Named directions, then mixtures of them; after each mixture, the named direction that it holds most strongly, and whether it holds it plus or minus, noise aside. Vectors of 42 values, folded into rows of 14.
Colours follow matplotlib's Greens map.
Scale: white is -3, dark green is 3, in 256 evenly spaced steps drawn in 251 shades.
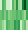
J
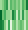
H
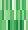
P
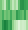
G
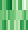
J, minus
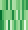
H, plus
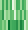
P, plus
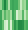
G, minus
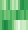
G, plus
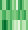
G, plus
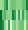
H, plus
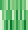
H, minus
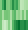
G, minus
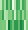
P, plus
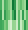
P, minus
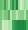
G, minus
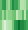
G, minus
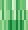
P, plus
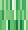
P, plus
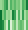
H, plus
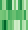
J, minus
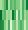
H, plus
